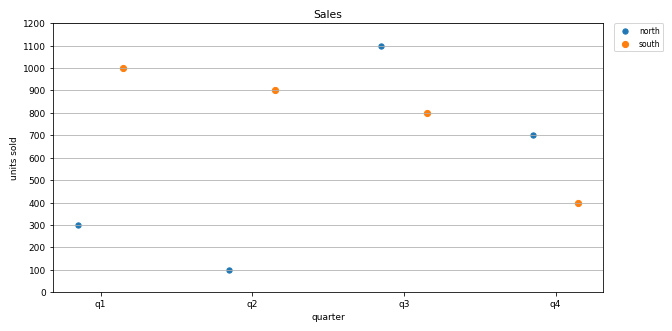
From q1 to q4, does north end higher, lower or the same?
higher
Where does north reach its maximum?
q3
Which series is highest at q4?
north
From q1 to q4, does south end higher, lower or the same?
lower
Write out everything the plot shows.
Title: Sales
x-axis: quarter, ticks q1 q2 q3 q4
y-axis: units sold, ticks 0 100 200 300 400 500 600 700 800 900 1000 1100 1200
Legend: north, south
Values:
north: 300 100 1100 700
south: 1000 900 800 400
